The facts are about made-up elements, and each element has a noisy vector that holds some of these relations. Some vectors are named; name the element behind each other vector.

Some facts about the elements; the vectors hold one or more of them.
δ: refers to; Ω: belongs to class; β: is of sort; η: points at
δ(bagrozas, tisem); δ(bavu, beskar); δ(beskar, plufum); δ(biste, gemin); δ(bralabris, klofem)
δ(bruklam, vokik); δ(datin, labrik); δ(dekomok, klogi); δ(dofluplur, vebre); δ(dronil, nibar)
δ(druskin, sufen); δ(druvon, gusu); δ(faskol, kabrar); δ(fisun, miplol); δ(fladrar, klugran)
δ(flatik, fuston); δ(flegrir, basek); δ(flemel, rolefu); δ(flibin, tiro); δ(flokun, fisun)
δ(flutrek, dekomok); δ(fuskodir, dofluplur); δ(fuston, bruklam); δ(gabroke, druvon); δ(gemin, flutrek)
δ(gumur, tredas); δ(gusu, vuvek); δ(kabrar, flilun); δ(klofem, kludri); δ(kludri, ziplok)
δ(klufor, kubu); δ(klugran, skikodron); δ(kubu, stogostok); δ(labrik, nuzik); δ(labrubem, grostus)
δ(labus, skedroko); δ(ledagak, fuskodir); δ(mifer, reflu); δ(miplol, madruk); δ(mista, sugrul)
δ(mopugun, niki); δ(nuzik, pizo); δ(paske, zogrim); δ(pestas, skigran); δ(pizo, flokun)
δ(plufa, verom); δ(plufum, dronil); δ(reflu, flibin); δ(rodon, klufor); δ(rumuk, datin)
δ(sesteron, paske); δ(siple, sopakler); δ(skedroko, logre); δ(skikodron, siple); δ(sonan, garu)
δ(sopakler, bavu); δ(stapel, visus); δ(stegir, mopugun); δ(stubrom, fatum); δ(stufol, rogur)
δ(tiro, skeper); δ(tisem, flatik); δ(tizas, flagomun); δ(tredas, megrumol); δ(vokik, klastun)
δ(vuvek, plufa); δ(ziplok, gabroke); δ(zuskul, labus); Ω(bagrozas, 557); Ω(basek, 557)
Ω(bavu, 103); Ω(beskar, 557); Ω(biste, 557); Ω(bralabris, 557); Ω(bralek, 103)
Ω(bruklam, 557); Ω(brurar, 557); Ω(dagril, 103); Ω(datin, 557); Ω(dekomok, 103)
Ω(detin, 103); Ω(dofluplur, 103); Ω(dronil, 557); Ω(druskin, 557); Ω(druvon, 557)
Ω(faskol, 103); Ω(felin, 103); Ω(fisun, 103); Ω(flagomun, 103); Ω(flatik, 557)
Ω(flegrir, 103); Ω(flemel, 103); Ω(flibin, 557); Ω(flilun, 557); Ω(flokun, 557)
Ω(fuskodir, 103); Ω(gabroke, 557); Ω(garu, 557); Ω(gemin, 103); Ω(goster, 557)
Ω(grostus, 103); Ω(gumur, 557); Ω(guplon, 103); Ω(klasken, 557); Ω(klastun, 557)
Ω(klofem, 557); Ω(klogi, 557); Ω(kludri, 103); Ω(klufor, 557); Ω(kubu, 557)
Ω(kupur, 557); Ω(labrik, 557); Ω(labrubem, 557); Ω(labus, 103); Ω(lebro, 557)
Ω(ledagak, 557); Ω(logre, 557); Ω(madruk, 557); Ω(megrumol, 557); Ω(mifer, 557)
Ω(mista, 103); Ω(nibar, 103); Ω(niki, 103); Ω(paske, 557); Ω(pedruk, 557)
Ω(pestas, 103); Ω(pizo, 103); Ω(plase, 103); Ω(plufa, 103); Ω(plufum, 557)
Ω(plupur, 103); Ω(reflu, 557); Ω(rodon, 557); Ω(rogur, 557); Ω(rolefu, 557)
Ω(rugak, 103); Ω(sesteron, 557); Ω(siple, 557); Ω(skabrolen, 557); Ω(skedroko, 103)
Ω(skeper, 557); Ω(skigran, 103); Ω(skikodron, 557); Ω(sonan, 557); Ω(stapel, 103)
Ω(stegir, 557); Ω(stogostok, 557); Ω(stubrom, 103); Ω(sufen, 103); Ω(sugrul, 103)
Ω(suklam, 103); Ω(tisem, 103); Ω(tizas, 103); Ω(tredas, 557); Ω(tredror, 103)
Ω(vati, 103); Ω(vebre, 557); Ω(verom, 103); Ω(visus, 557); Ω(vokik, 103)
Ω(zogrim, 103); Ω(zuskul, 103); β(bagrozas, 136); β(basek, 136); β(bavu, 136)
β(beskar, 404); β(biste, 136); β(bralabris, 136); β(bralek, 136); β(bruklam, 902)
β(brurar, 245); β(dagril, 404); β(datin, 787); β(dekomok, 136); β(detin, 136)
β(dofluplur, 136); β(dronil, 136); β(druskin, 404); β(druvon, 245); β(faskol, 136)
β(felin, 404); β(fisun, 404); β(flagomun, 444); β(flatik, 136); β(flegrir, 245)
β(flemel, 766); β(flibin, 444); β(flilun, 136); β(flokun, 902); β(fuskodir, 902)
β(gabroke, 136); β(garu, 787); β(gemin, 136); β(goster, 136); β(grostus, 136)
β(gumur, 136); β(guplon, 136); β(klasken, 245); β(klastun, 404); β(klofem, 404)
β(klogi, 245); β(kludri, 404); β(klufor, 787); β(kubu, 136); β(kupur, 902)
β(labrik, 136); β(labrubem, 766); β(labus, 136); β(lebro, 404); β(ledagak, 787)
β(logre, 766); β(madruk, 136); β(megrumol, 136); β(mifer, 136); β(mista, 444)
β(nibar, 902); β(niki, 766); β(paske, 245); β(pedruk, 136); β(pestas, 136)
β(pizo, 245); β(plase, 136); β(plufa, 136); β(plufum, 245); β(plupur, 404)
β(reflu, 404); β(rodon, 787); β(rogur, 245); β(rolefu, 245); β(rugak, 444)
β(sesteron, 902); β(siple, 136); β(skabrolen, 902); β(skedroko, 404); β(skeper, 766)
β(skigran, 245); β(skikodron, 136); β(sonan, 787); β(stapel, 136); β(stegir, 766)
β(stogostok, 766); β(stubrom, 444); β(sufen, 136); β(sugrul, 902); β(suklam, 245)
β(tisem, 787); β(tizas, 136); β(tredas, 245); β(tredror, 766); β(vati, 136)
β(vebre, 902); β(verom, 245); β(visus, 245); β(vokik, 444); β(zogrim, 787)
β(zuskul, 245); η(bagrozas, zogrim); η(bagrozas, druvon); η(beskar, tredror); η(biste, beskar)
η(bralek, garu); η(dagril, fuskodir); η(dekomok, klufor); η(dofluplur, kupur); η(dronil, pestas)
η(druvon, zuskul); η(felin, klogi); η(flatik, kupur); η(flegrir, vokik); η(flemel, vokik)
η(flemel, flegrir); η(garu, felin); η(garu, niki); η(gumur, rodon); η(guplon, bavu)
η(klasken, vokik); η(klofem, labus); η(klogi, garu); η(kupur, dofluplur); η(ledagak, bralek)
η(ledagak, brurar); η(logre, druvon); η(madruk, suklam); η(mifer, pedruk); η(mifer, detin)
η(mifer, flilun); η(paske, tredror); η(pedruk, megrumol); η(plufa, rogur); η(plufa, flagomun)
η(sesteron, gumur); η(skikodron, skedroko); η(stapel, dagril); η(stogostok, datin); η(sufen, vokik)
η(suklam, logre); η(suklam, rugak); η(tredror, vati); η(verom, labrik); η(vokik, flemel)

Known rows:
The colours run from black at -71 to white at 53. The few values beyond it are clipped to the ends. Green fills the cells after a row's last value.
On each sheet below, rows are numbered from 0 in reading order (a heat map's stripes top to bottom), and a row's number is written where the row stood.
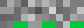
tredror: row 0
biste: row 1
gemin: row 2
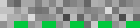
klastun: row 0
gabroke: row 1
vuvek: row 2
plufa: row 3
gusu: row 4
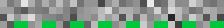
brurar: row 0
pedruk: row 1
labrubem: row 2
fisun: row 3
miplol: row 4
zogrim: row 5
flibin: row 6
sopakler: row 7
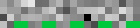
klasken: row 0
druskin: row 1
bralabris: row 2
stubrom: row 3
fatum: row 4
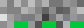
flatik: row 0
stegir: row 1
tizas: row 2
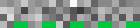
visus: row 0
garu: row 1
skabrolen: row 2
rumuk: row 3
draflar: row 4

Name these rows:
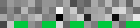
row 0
bralek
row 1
rodon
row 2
rugak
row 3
pizo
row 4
flagomun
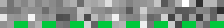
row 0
labrik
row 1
megrumol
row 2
flemel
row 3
paske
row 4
flilun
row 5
logre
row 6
sesteron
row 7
fuskodir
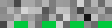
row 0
felin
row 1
skeper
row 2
rogur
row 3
flegrir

